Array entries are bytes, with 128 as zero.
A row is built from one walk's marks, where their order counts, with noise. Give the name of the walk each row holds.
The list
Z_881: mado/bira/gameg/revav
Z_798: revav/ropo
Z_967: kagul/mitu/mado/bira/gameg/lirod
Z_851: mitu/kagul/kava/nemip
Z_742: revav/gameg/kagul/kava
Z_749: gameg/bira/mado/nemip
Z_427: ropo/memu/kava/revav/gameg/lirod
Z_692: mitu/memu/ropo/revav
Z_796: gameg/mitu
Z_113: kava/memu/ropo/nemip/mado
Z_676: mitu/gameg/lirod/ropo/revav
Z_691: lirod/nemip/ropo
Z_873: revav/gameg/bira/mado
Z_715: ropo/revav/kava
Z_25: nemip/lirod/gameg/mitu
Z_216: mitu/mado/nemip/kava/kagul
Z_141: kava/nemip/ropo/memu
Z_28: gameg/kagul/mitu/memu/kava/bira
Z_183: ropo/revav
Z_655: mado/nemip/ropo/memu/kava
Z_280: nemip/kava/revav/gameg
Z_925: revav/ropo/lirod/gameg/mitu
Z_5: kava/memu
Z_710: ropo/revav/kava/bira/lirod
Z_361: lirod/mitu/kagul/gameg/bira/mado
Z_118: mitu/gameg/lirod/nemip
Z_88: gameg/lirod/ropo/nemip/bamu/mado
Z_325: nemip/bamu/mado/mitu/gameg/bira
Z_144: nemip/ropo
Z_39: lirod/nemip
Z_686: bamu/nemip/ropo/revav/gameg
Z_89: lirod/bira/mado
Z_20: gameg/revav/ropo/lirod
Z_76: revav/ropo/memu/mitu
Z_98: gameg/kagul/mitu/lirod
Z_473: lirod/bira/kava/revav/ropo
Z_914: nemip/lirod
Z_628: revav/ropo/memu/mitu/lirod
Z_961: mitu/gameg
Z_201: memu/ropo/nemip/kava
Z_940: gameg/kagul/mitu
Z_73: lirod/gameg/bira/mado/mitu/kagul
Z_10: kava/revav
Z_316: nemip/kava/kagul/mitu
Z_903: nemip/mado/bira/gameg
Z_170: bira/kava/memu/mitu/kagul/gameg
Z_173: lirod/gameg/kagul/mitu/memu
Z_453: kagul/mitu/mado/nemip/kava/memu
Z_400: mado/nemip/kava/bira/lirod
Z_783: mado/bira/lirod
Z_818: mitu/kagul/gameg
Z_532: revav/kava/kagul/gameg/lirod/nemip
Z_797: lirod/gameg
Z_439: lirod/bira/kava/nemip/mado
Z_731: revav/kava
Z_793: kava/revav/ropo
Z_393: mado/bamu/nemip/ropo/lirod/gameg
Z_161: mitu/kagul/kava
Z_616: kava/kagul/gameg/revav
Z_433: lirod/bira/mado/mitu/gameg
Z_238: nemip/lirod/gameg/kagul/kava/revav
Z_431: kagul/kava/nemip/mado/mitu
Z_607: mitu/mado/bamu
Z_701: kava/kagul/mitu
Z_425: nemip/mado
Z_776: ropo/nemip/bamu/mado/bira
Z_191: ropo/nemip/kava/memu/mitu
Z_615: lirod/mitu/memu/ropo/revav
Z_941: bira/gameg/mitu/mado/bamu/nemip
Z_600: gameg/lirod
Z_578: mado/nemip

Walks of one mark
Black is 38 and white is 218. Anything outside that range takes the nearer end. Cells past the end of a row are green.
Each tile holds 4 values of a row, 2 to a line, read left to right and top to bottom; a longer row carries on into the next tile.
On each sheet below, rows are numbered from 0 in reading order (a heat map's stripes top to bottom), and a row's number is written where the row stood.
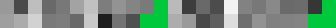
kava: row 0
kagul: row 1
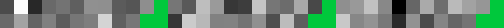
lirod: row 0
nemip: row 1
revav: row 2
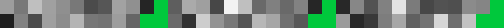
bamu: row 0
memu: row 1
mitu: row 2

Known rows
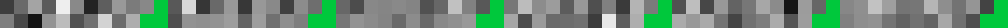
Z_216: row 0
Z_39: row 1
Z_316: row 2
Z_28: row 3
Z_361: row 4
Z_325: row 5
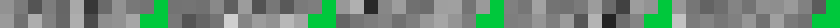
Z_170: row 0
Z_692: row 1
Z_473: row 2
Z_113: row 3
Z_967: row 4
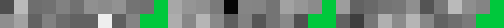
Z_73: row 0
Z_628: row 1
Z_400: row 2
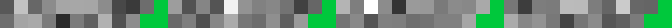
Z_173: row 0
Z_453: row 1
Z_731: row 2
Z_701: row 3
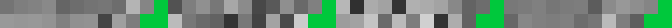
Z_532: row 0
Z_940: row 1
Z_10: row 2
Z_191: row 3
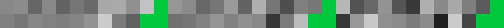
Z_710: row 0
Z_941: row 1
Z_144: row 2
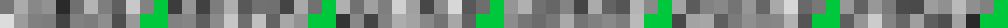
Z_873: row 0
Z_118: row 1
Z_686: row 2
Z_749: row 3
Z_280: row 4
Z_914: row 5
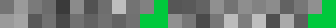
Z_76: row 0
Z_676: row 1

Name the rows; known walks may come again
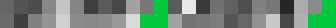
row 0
Z_851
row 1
Z_89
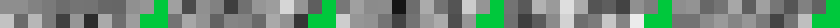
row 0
Z_98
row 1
Z_903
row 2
Z_873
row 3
Z_161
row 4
Z_941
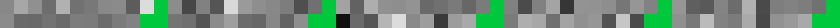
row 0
Z_20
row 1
Z_453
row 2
Z_655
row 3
Z_238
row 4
Z_170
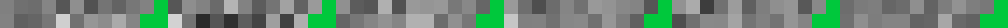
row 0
Z_692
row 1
Z_796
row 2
Z_881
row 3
Z_967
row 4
Z_691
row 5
Z_191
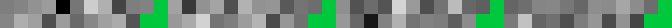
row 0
Z_183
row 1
Z_616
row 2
Z_431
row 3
Z_25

